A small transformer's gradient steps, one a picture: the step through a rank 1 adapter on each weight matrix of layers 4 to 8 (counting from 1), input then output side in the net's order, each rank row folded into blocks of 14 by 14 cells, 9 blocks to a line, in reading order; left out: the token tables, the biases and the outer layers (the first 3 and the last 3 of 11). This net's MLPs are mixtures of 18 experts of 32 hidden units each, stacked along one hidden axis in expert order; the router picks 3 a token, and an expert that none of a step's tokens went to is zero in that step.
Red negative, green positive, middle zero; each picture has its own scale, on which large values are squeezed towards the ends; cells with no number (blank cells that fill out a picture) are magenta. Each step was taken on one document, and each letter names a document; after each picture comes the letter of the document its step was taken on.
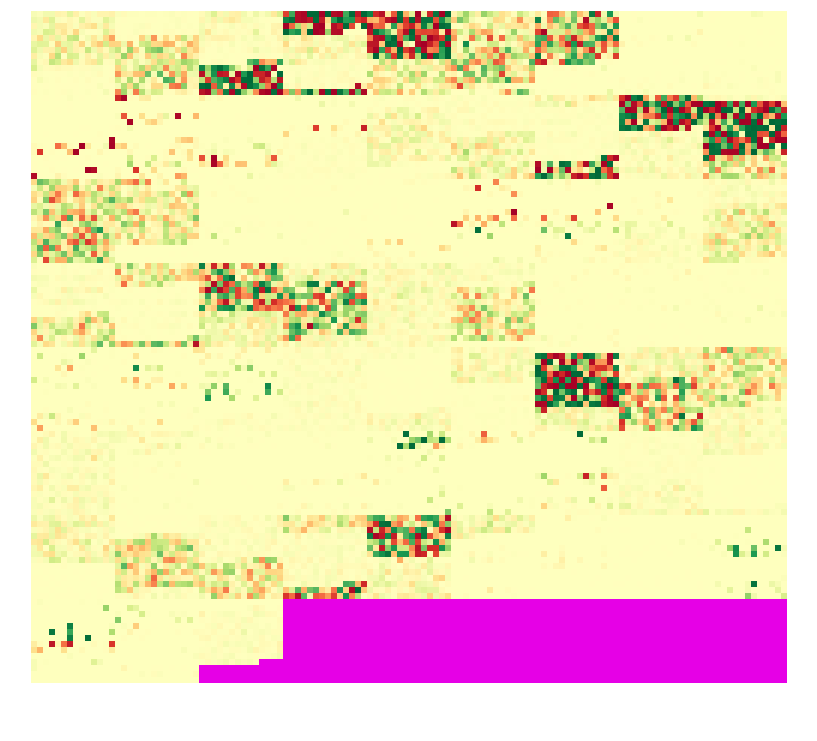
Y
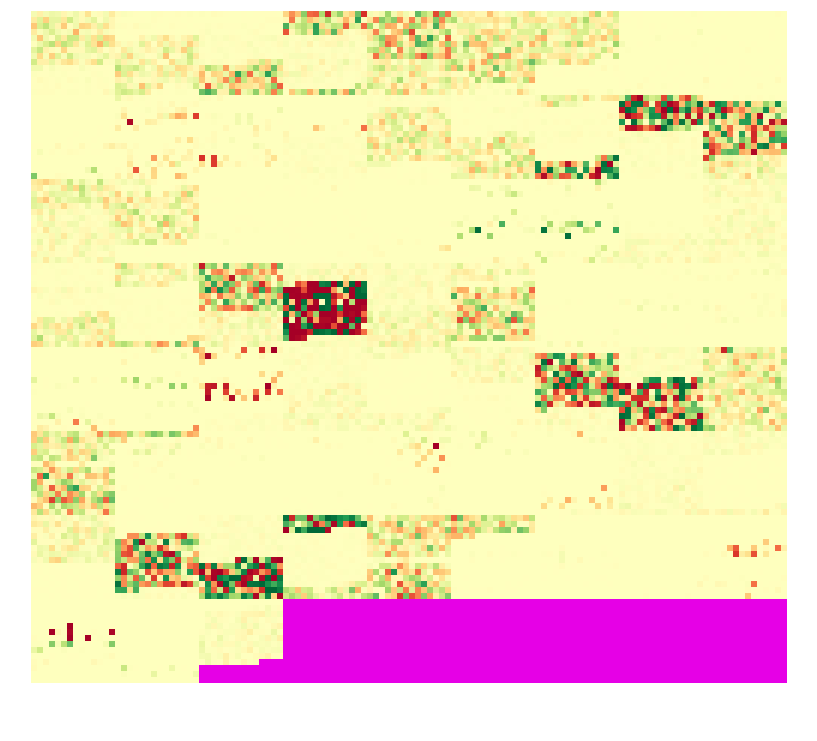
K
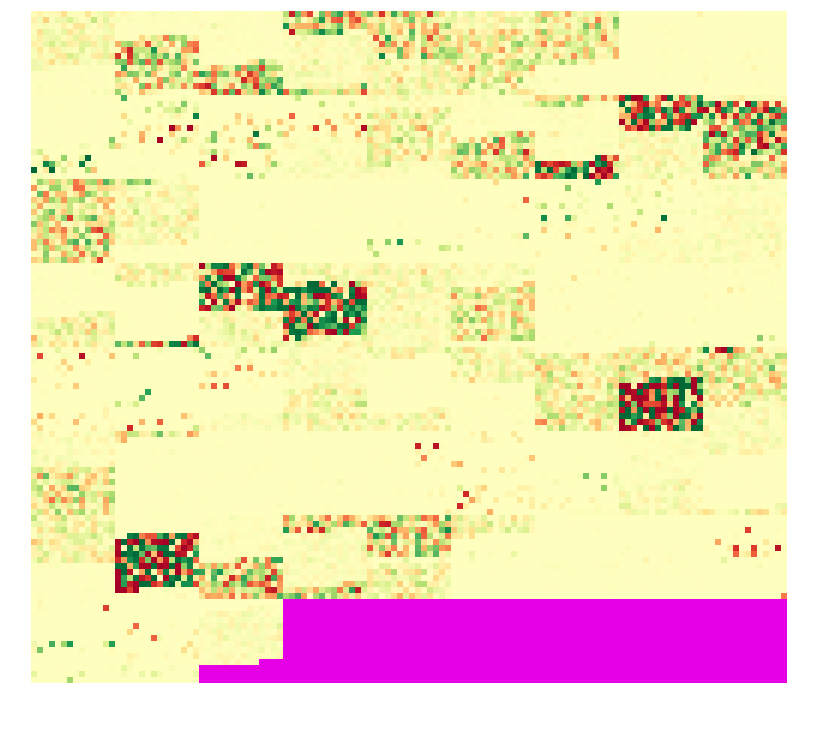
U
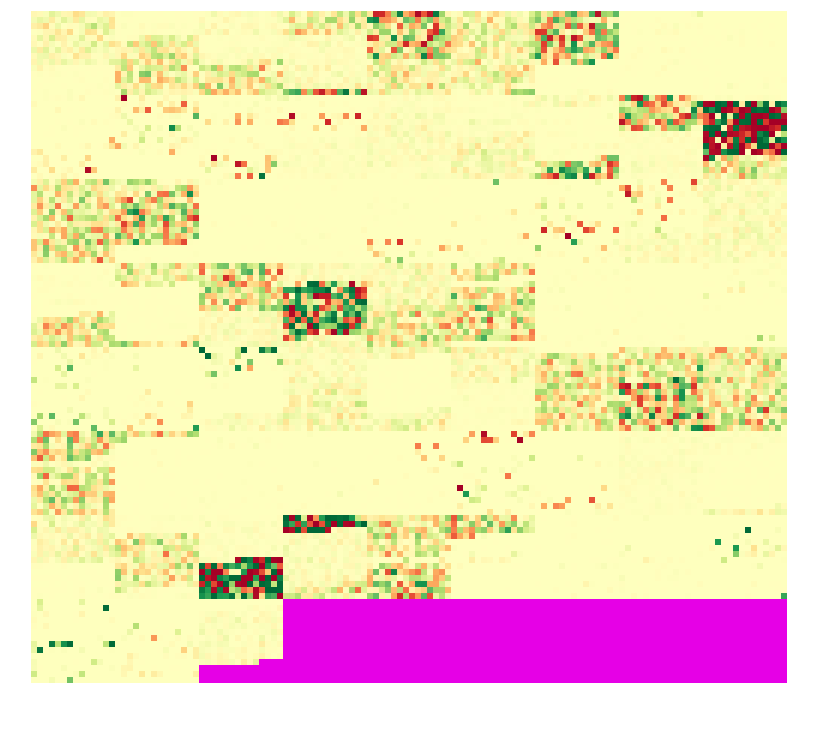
U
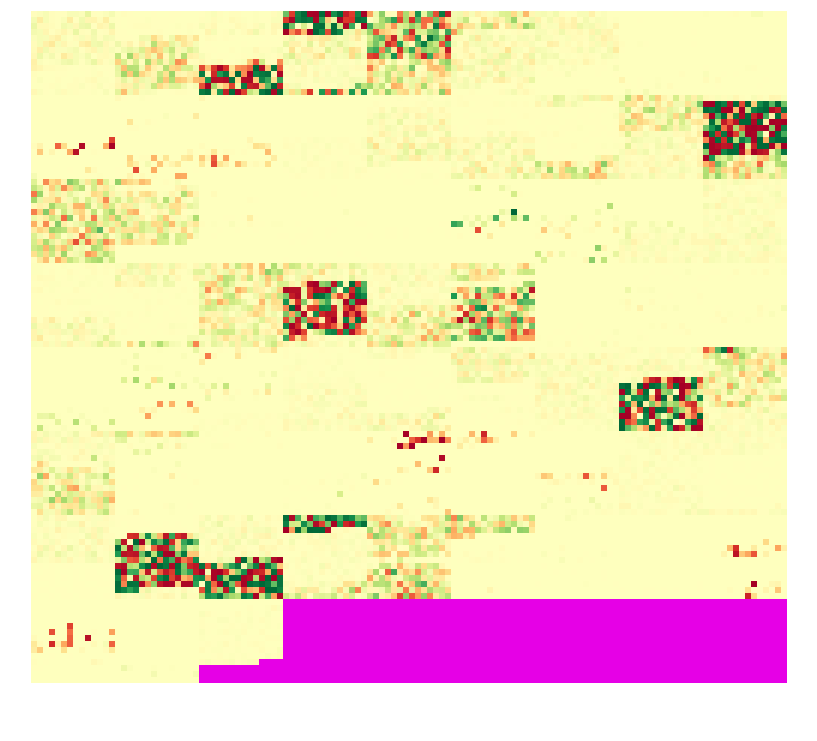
Y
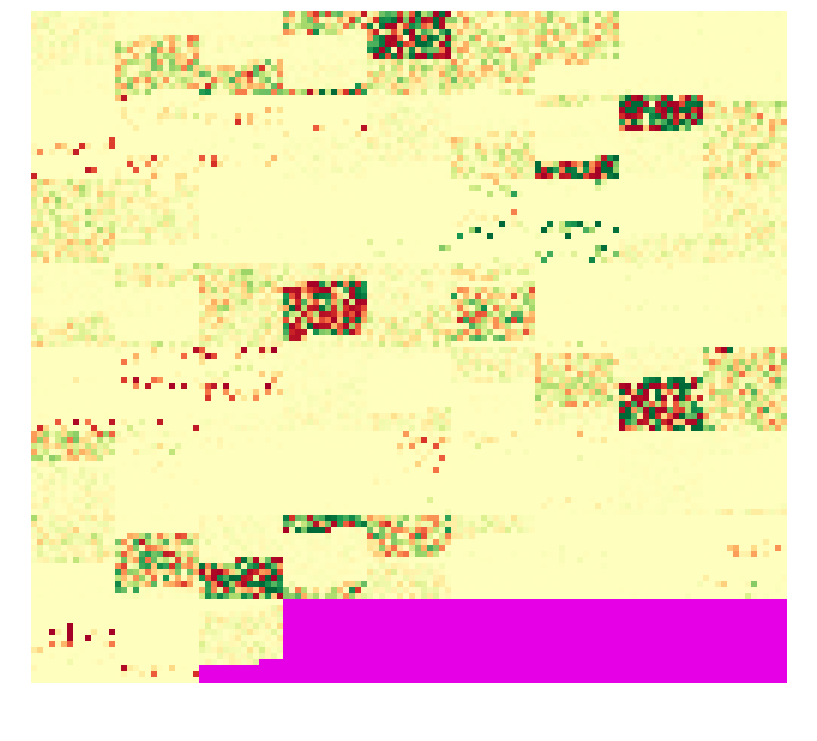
K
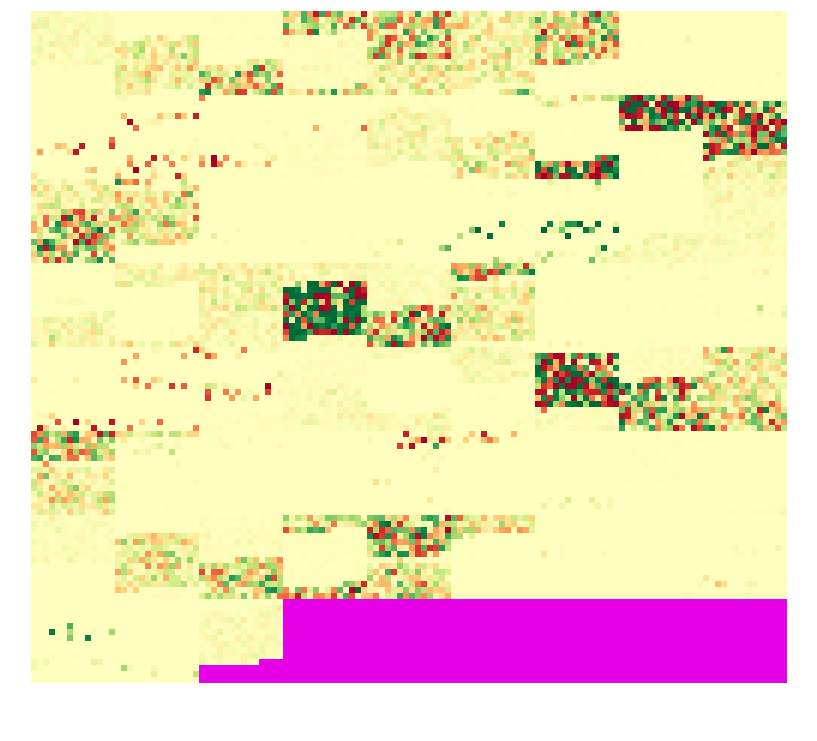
K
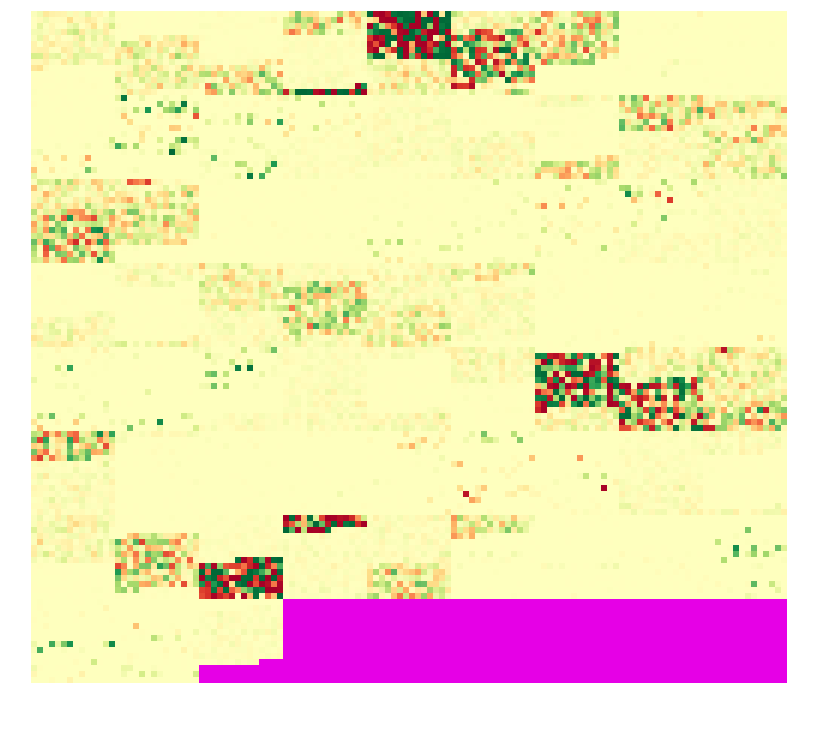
U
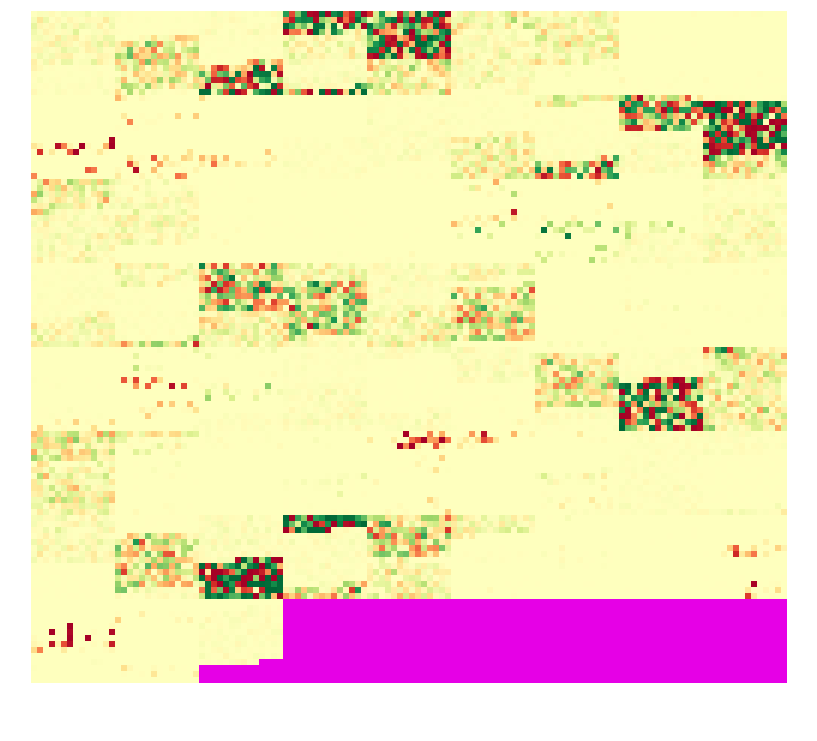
Y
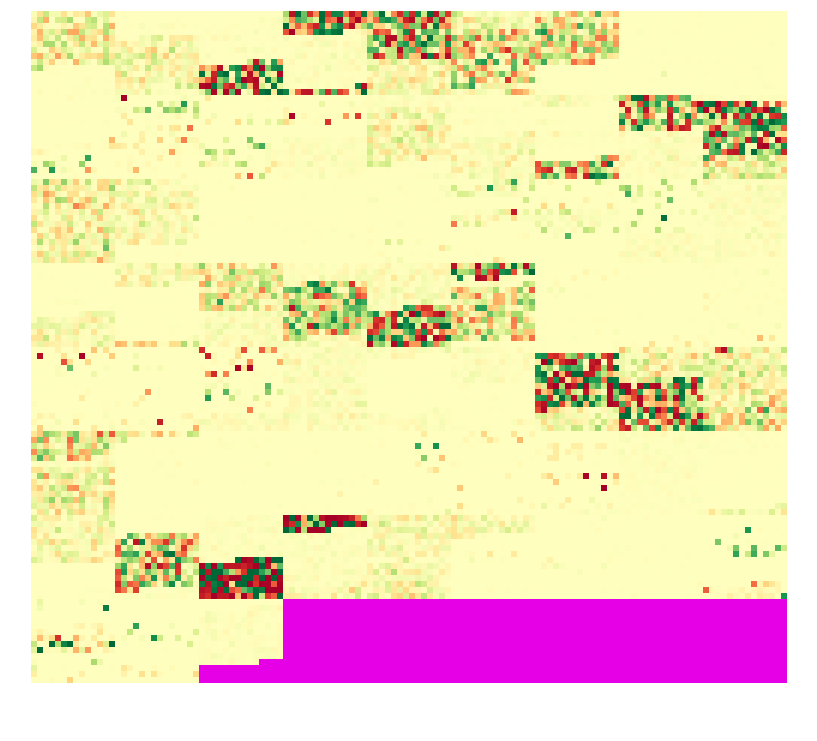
U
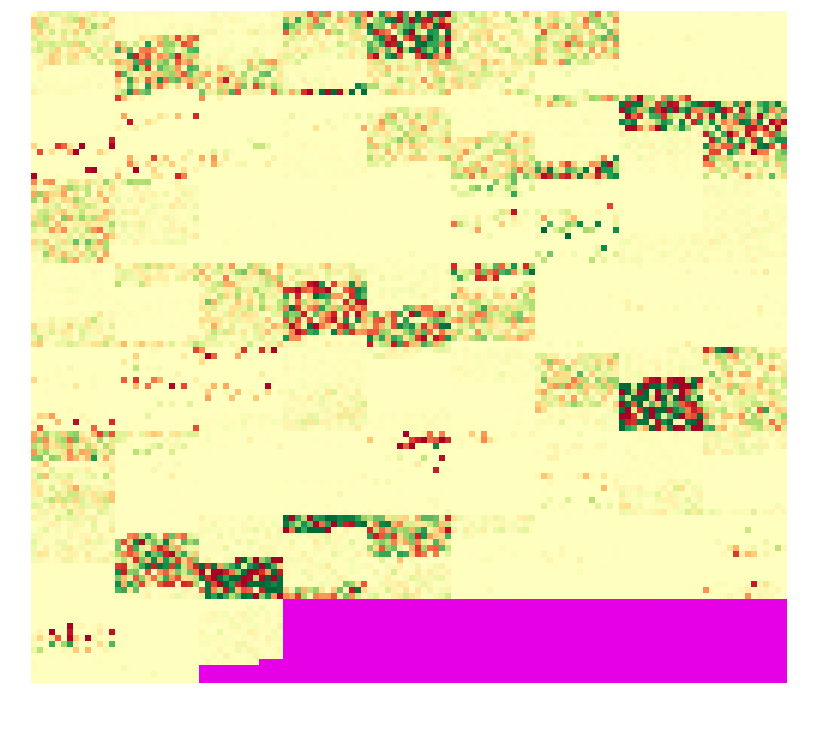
Y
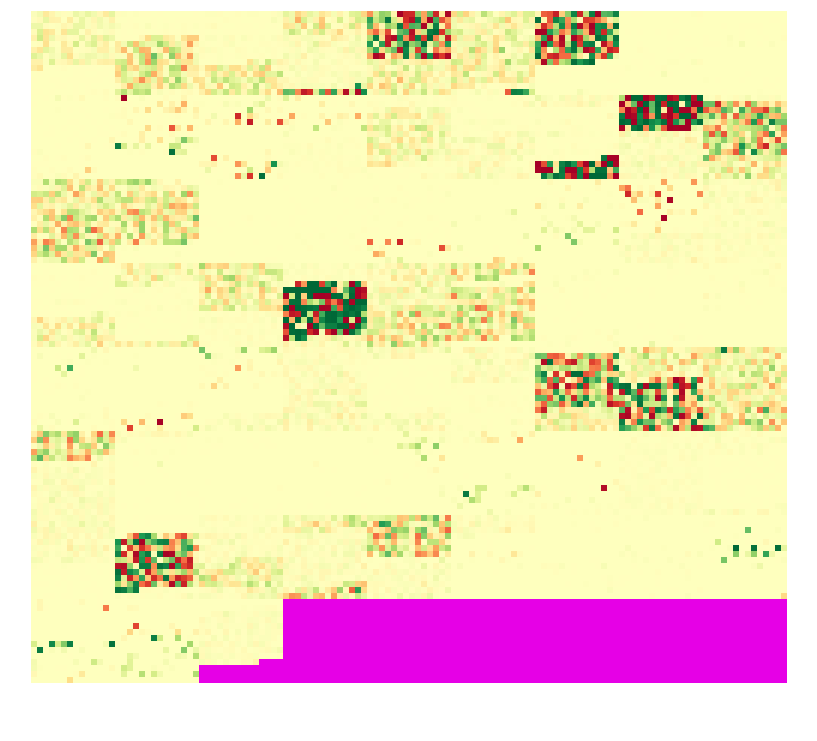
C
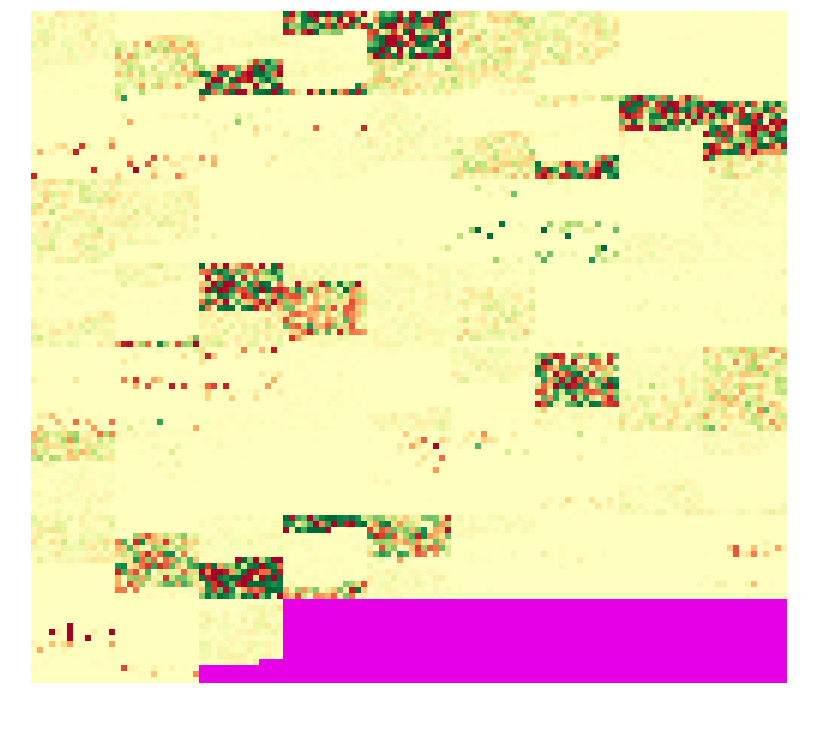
K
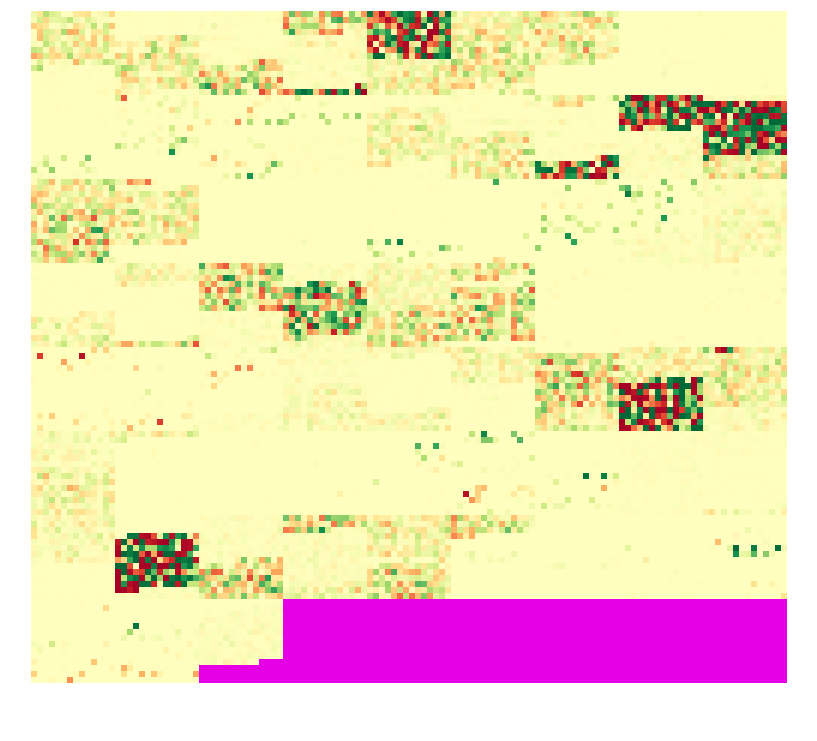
C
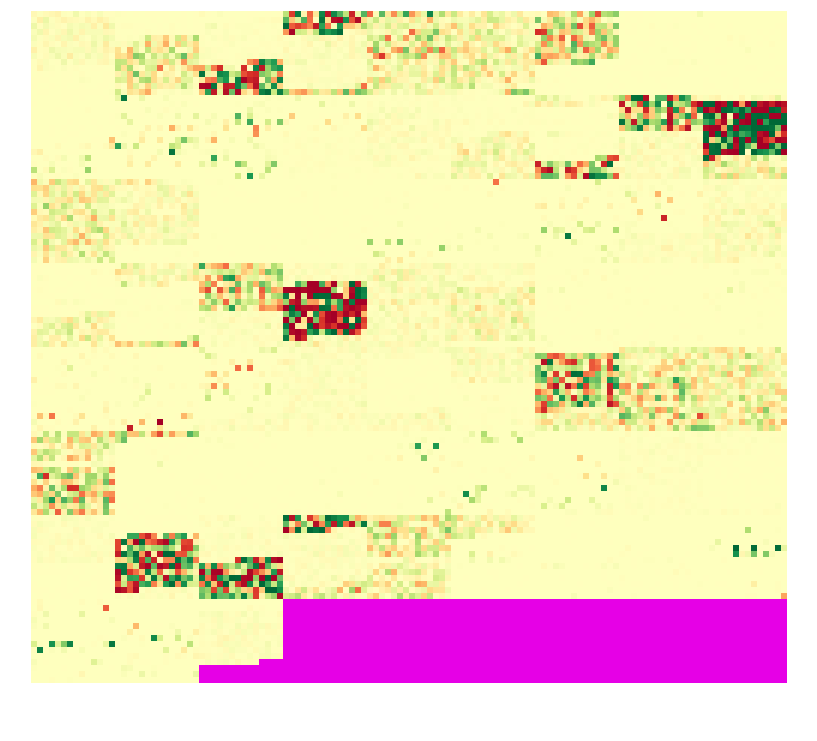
C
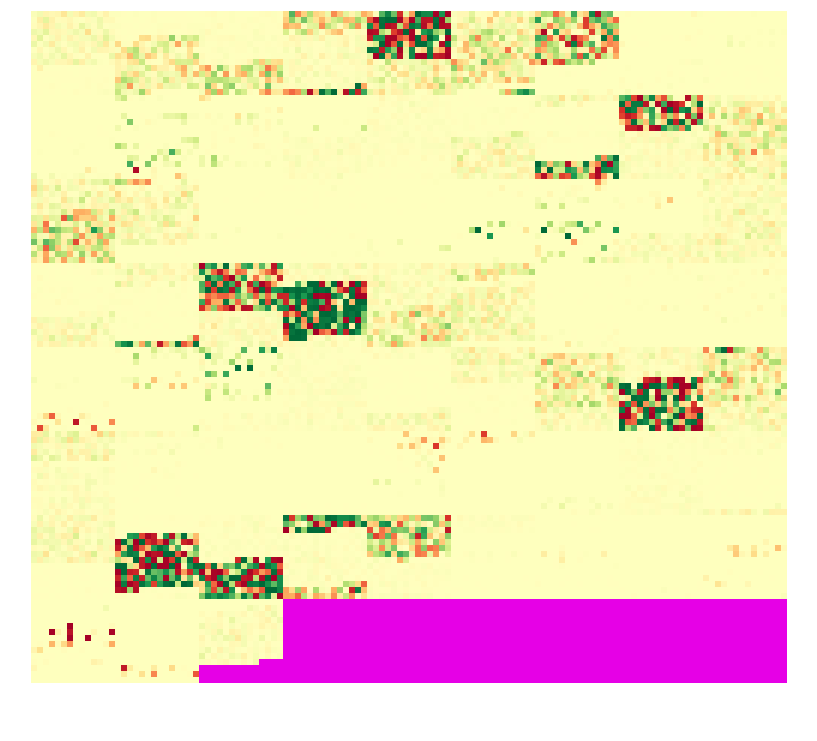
K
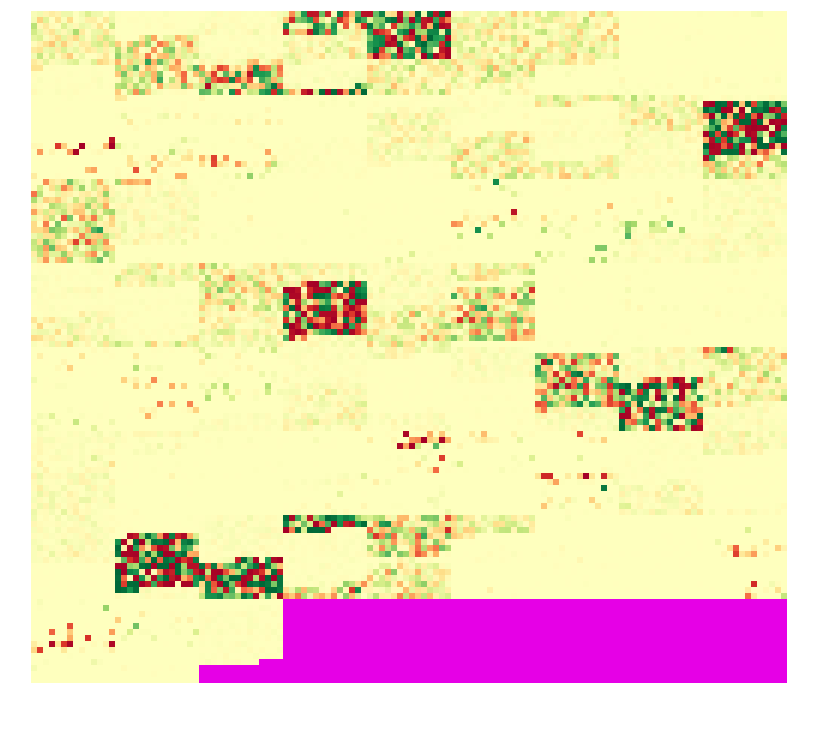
Y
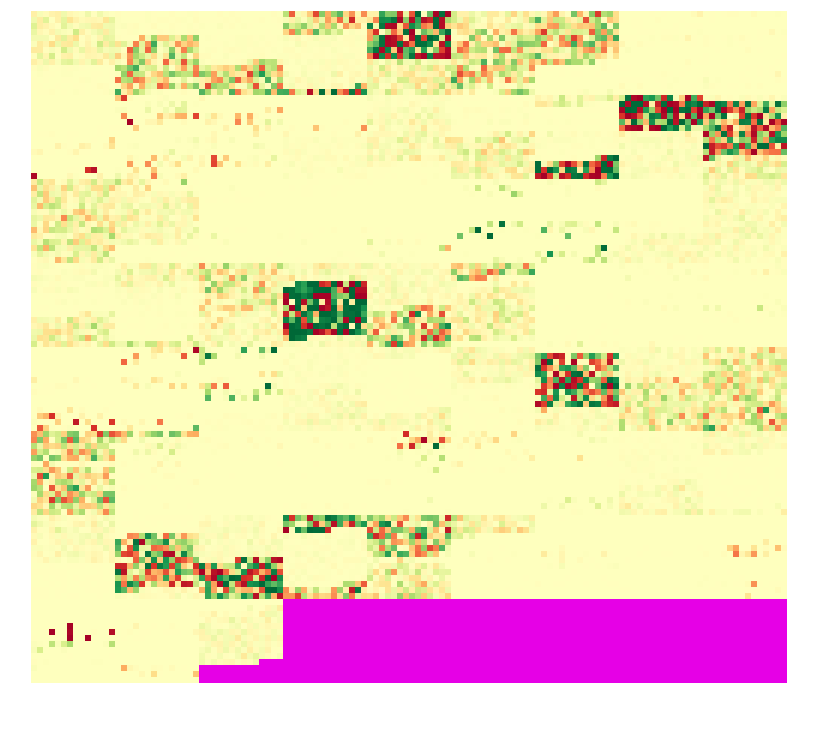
K
